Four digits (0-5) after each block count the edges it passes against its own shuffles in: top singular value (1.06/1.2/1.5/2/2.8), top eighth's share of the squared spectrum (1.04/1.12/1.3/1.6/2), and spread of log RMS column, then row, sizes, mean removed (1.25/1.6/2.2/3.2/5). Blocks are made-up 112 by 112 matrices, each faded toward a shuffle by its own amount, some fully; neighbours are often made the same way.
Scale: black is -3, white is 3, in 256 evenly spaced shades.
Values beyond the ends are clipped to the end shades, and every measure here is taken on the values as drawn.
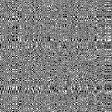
5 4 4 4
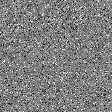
3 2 0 0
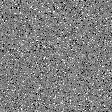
0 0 0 0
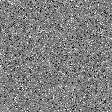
2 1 0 0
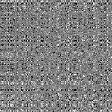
5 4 3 3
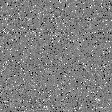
3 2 0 1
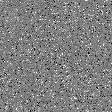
0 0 0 0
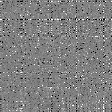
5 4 2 2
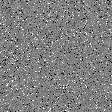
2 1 0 0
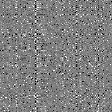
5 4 3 2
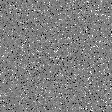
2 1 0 0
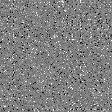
3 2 1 0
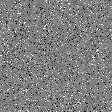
0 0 0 0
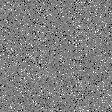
3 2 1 0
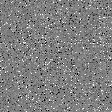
3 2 1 1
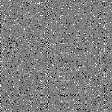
4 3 2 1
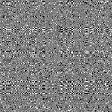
5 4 3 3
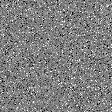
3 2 0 0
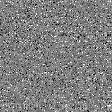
3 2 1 1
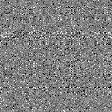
4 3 2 3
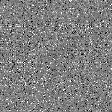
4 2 1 2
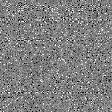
4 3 1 2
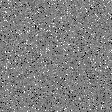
0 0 0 0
